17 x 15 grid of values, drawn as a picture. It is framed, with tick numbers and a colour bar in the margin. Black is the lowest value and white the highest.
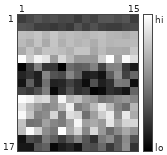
Horizontal stripes repeat 2 times down the table. The top part is calmer, up to a seam about 30% of the way down. No overall slope runs across the table.
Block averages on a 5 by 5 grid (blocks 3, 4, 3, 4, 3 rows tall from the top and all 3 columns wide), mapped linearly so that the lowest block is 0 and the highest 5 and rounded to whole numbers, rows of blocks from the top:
22222
44444
01101
54554
22223
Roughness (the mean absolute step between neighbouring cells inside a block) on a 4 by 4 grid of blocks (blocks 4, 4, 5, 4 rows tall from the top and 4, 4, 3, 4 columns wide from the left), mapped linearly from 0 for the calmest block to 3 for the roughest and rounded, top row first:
0 0 0 0
3 2 1 2
2 2 2 2
2 2 1 1
